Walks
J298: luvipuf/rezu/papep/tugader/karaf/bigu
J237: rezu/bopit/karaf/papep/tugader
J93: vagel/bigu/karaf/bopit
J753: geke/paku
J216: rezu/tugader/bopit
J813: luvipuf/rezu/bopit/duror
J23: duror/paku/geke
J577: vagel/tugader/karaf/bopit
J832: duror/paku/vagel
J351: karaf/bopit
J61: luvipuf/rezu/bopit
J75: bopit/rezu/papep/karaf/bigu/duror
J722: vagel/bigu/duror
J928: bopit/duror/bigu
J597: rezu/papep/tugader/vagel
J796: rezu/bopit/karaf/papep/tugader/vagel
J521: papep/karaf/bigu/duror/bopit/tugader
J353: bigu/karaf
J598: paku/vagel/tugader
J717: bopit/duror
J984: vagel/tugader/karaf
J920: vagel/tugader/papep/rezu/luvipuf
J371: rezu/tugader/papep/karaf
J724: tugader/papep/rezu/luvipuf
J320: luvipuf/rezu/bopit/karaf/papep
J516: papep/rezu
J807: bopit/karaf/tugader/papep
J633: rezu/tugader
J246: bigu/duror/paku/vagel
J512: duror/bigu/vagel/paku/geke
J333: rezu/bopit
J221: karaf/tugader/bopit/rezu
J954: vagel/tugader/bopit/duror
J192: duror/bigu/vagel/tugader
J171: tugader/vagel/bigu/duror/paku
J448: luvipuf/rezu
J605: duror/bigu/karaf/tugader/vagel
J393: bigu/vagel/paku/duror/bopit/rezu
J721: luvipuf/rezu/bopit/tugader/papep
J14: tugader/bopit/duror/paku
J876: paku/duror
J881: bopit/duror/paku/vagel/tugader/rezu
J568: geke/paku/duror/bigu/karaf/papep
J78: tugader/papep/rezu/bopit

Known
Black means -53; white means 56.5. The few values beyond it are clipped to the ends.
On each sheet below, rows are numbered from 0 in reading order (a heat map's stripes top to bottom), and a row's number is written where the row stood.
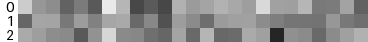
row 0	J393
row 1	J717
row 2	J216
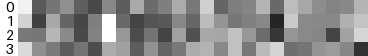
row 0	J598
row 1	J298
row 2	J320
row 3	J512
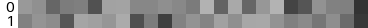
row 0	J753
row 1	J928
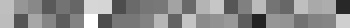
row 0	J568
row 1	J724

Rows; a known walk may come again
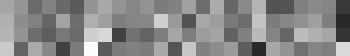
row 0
J753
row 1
J876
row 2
J568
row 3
J724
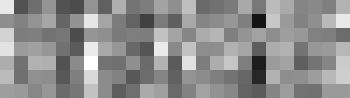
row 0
J598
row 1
J237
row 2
J832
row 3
J881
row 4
J721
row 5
J371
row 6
J516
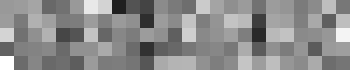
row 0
J75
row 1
J954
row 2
J597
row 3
J351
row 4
J171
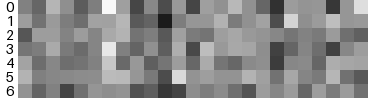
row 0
J320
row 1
J521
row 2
J717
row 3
J61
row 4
J633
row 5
J14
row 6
J353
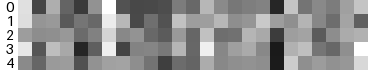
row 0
J298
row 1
J393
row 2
J216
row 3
J920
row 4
J807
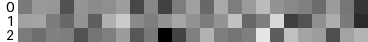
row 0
J928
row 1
J23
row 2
J93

